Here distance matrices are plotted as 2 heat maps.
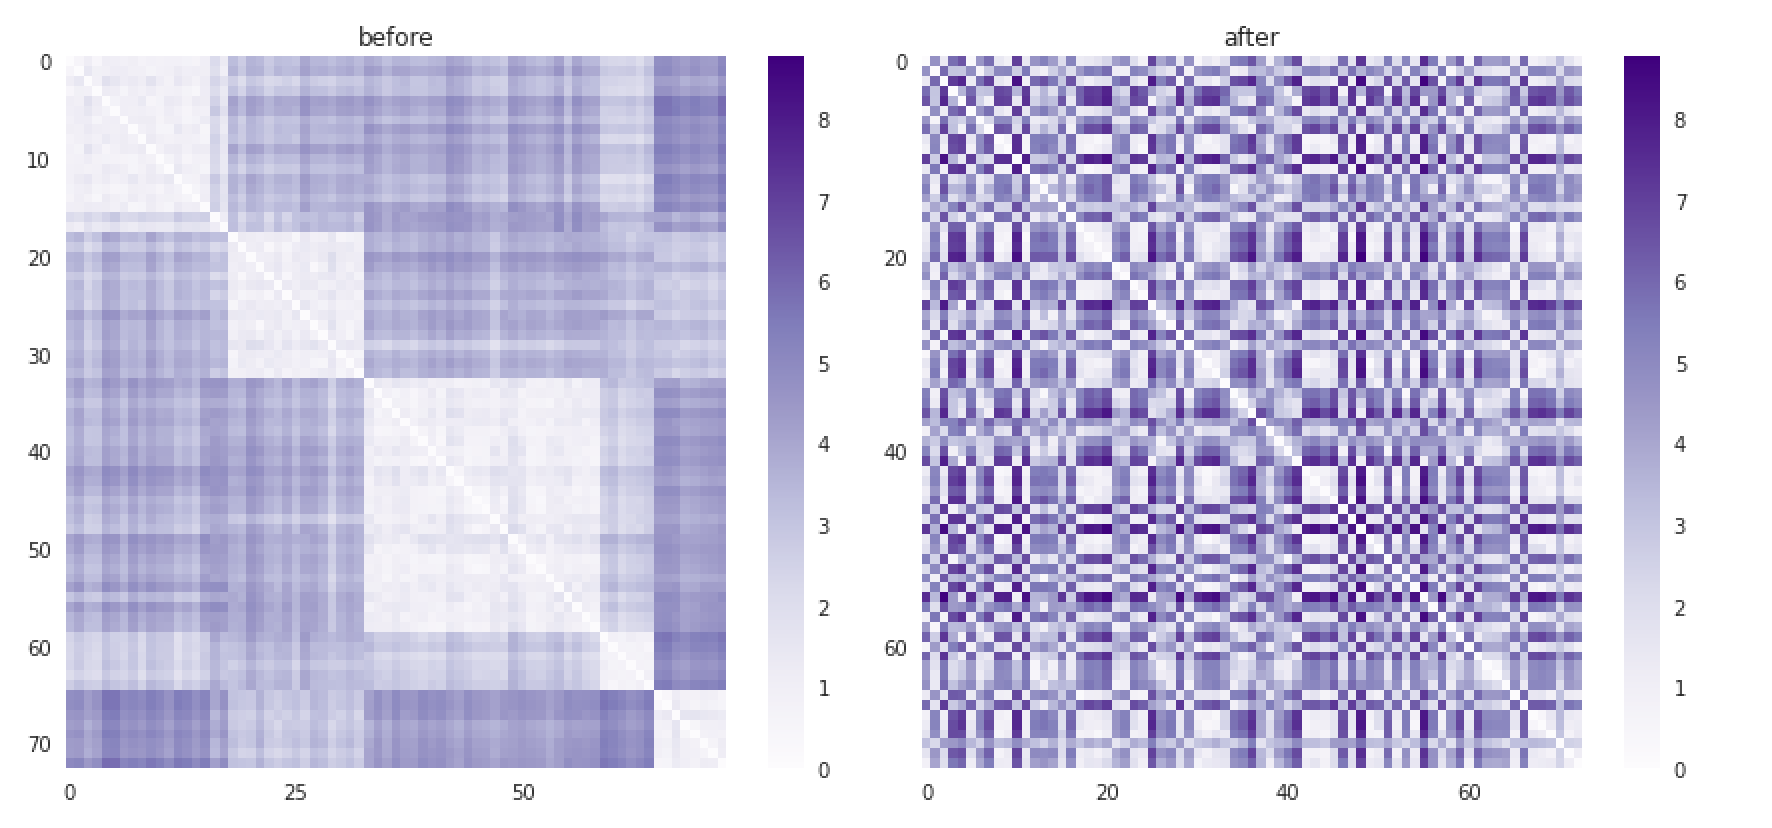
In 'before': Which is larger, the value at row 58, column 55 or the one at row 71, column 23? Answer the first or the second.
the second
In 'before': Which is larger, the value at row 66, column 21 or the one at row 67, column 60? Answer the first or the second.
the second
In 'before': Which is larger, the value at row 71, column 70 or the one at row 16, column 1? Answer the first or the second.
the second
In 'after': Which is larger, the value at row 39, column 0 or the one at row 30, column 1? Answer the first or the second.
the second
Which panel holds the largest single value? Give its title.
after
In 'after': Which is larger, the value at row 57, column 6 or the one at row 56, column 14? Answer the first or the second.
the first
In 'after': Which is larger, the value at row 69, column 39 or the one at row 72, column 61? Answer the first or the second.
the second
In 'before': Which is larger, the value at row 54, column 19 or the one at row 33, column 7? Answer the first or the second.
the second
